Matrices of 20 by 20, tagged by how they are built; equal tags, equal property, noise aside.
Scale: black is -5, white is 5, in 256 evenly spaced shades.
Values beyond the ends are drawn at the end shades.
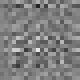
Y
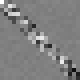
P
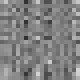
Y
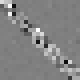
P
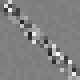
P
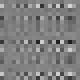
Y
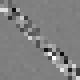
P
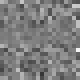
Y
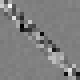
P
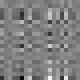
Y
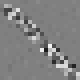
P
